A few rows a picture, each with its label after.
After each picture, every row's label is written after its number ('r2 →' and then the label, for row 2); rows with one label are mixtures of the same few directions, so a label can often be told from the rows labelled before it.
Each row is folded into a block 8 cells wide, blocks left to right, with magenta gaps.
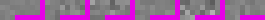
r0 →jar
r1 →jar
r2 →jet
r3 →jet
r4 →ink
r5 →jar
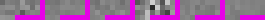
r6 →jet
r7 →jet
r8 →ink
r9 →jar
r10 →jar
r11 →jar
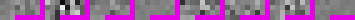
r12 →jar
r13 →jar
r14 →jet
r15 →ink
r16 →jet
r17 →ink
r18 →jar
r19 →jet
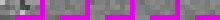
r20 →jet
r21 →jet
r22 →jet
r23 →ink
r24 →ink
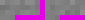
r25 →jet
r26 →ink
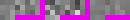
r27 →jar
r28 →ink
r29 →jar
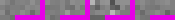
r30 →ink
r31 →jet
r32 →jet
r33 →ink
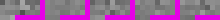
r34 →jet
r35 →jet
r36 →jet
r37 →jet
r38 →jet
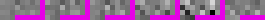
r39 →jar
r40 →jar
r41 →jar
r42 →ink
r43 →ink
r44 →ink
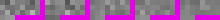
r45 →ink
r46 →jet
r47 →jar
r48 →ink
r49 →jet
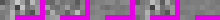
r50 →jar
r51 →ink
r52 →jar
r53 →jar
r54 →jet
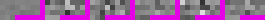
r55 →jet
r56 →jet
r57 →jar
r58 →jet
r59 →jet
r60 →jet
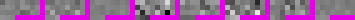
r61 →jet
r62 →ink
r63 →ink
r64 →ink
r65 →jet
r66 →ink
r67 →jar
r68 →ink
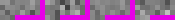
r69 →ink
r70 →jar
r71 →ink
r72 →ink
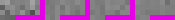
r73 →ink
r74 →jar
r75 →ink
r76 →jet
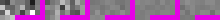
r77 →ink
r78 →jar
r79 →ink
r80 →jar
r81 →ink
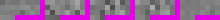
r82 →jet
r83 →ink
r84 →jar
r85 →jar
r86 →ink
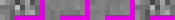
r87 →jar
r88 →ink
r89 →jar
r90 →jar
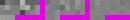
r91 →jet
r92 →jar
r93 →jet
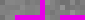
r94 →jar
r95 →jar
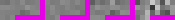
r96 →jet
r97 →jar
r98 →jet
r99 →jar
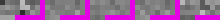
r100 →jet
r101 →ink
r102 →jet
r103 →ink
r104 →jet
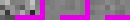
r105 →ink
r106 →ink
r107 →jar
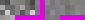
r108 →ink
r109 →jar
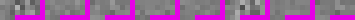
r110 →jar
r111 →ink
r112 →jet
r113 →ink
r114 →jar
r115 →jar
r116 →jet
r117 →jet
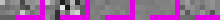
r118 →jet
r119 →jar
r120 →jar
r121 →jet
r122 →ink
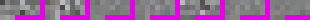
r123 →jet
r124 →jar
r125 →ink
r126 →jar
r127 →jet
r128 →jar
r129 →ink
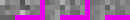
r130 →jet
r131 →jar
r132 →jar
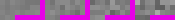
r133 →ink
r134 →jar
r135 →jet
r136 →jet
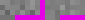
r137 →ink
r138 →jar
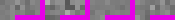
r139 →jar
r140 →jet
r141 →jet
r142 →jar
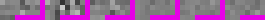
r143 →jet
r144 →jar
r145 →jet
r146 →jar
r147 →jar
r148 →ink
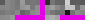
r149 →jet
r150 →jet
